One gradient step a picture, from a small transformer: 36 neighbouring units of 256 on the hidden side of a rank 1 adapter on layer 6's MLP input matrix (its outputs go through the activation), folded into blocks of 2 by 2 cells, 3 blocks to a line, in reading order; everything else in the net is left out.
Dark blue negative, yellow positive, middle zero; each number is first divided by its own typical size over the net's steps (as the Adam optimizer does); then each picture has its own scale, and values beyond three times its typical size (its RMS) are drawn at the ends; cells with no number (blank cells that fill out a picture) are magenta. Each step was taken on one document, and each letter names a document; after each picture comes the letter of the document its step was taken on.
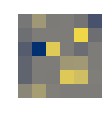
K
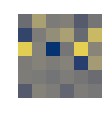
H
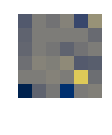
H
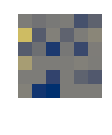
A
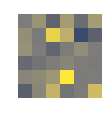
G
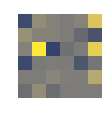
A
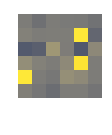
K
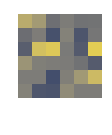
A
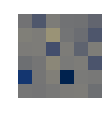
G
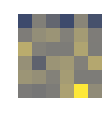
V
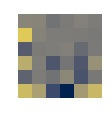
H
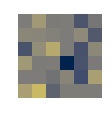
A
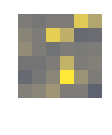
G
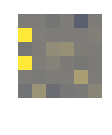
H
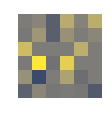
V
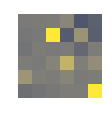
G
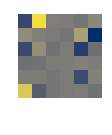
A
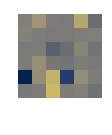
G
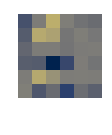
V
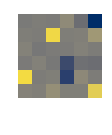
G
